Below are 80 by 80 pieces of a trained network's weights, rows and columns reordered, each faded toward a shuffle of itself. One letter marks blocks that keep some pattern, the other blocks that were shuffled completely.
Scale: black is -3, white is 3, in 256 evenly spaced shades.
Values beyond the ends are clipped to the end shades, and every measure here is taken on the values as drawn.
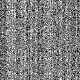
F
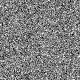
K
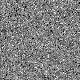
K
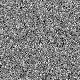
K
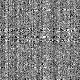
F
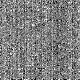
F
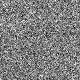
K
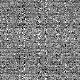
F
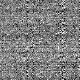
F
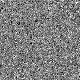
K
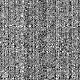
F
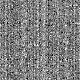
F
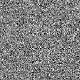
F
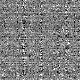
F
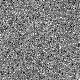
K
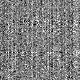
F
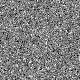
K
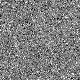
K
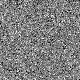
K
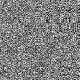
F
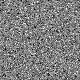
K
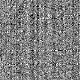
F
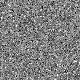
K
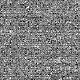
F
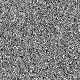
K
